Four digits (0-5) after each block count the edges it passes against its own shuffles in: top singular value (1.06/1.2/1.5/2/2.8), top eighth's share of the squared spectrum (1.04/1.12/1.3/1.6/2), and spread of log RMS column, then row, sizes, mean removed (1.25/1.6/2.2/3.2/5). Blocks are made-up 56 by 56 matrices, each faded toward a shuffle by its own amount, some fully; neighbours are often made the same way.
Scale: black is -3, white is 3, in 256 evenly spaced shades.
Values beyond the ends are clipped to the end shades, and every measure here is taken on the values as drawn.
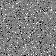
0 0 0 0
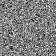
2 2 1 1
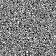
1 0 0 0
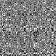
4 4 2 2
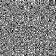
3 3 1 2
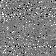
2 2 0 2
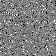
0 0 0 0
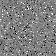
0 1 0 0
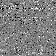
2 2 0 2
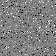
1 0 0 0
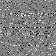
2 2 0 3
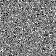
0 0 0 0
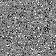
2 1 0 0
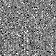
3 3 1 0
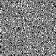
3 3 2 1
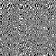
4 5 3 3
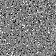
0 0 0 0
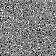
1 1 0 0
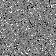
0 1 0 0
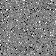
2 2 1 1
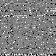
3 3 0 2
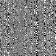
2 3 4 0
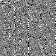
2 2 3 0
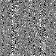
2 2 3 0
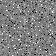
1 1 0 0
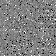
2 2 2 0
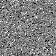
0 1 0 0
